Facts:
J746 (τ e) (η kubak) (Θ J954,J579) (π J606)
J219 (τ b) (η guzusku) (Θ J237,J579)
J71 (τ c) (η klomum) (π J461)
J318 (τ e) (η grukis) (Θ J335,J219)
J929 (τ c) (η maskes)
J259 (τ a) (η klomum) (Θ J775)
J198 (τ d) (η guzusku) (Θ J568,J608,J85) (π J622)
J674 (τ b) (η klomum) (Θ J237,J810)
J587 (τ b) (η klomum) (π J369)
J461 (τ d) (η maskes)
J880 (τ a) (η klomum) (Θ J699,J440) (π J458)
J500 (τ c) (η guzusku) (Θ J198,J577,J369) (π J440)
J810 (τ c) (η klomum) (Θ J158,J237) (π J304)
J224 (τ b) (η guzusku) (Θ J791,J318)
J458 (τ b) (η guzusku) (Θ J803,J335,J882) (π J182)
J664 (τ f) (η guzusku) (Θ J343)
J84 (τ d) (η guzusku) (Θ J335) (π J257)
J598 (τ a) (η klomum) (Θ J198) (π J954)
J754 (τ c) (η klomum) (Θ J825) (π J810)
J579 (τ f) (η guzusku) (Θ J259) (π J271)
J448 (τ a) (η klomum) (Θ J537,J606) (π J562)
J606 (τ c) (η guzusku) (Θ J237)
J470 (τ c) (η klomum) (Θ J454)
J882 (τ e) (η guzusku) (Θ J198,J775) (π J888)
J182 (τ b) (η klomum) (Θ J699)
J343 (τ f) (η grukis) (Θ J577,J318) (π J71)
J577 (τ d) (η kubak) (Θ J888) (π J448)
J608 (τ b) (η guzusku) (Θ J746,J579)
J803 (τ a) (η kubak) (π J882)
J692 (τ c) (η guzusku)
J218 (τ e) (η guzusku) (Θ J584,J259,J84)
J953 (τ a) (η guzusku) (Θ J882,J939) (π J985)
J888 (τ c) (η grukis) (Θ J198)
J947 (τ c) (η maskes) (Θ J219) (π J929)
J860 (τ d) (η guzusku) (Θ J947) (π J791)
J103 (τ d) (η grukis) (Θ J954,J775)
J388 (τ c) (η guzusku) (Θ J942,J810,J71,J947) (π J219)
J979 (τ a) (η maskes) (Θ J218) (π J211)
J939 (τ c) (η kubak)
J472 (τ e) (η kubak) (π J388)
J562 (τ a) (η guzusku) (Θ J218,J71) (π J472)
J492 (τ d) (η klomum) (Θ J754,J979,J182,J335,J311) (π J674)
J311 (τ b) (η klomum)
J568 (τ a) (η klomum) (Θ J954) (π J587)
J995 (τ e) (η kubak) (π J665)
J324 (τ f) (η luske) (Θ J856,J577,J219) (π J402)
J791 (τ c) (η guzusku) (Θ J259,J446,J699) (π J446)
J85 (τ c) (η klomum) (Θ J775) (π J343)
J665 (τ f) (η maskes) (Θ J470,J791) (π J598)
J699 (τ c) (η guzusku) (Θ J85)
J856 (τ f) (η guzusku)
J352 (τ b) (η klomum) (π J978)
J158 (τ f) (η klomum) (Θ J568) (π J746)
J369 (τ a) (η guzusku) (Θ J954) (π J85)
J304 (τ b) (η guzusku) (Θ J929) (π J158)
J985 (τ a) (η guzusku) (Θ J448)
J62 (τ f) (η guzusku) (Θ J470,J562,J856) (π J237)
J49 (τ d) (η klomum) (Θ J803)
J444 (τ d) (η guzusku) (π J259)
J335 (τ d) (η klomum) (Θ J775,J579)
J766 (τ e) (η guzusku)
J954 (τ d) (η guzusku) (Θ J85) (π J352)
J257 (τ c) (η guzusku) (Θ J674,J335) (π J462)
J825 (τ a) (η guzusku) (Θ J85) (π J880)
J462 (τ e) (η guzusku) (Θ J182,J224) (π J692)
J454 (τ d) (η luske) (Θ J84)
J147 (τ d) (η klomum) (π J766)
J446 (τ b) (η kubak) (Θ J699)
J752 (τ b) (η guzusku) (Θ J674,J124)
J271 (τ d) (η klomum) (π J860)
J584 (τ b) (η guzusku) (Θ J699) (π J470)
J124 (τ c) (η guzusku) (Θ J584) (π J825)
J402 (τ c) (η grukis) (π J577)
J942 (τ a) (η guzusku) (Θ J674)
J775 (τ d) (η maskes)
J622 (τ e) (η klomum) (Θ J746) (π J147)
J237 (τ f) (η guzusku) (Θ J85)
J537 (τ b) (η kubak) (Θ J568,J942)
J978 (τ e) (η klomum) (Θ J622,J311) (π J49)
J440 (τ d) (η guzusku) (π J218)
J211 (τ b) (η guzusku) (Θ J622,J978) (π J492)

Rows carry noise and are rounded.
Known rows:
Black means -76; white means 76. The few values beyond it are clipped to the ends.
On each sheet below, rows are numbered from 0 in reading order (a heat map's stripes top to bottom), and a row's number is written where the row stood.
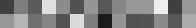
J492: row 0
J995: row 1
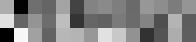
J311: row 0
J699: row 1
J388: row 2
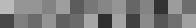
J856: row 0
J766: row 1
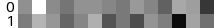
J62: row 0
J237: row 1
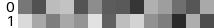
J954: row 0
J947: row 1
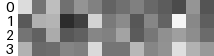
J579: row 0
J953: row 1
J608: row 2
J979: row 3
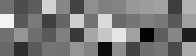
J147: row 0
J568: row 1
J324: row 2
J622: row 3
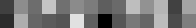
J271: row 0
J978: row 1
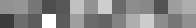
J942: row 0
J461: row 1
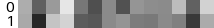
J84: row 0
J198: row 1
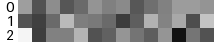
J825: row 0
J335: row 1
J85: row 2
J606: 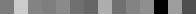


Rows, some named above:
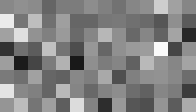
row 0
J224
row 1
J579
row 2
J257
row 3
J492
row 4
J182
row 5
J608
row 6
J754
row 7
J995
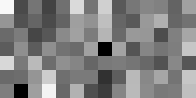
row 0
J568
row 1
J598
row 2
J674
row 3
J218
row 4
J579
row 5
J440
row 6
J775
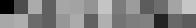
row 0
J219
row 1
J158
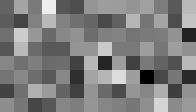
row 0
J860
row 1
J335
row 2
J664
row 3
J985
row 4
J318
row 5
J324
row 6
J103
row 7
J880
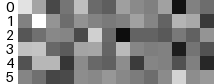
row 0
J71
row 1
J62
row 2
J746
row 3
J810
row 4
J888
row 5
J880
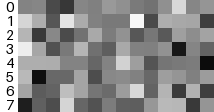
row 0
J880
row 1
J665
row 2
J803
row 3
J71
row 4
J500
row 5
J311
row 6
J929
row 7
J49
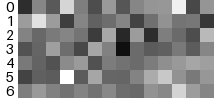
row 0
J492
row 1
J343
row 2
J318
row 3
J882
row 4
J446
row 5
J461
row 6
J224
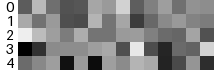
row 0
J985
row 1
J369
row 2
J124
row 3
J472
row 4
J402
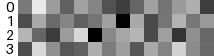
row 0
J791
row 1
J462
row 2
J470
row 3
J304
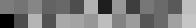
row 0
J318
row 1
J219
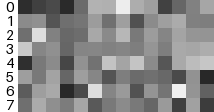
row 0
J448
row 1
J352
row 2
J752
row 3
J584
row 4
J562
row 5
J939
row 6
J953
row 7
J692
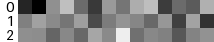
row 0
J577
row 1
J692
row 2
J537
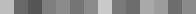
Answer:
J587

